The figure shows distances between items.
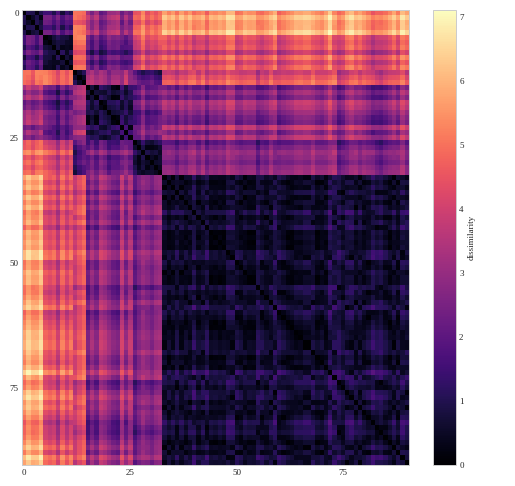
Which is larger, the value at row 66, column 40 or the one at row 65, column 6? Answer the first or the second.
the second
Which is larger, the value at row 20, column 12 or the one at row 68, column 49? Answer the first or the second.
the first
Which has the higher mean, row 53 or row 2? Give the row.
2
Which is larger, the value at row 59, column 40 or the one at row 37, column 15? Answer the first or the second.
the second
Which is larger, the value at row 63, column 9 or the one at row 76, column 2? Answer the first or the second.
the second
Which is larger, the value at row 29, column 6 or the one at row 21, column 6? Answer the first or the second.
the first
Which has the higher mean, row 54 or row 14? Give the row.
14
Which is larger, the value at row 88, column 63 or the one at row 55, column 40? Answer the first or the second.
the second
